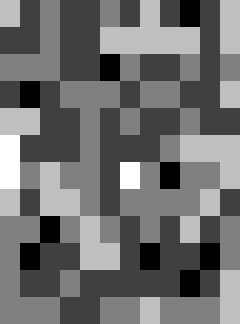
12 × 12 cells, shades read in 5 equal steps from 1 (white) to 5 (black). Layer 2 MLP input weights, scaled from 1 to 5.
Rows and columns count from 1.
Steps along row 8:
up down same up up down same same same down up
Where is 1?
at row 6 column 1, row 7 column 1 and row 7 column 7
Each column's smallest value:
1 2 2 2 2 2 1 2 2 2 2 2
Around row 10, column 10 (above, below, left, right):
2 5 4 5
